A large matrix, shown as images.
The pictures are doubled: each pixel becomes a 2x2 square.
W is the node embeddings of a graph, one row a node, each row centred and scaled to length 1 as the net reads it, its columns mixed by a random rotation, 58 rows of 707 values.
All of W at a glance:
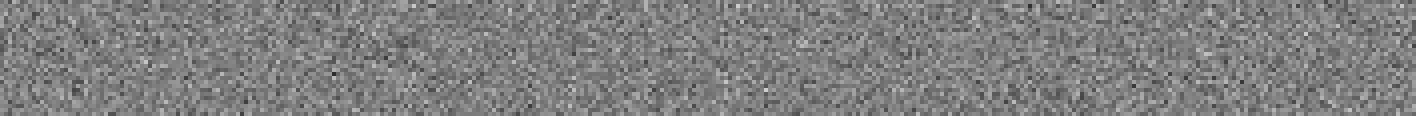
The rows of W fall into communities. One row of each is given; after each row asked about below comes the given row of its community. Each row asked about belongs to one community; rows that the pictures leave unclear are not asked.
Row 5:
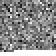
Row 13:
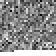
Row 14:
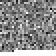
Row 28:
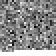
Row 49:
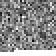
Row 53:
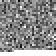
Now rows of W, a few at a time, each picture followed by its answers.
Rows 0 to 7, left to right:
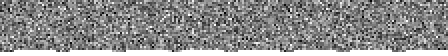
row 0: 5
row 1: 49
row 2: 14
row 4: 49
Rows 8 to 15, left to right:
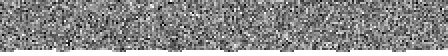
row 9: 28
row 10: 28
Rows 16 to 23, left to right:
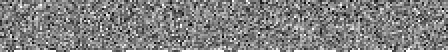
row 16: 28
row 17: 53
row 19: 28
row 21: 49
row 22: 49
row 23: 14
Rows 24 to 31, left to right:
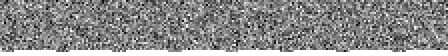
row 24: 28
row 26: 49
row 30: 53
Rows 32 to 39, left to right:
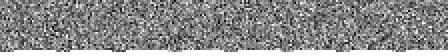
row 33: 28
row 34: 5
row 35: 28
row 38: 13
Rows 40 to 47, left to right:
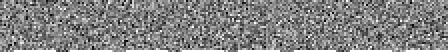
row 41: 49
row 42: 28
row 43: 53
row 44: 14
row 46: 49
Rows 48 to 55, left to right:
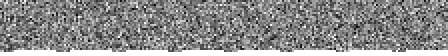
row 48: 53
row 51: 13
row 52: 13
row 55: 49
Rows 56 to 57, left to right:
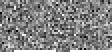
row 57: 14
